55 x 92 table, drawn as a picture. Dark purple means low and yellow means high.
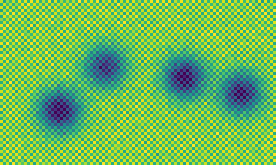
On average the colour sits 70% of the way up the scale. Four dips sink into the field. No row or column stands out. No overall slope runs across the table.
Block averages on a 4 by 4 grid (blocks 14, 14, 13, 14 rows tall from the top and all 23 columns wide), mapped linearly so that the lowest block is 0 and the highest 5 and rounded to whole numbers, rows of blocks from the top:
5555 / 5013 / 1330 / 4555
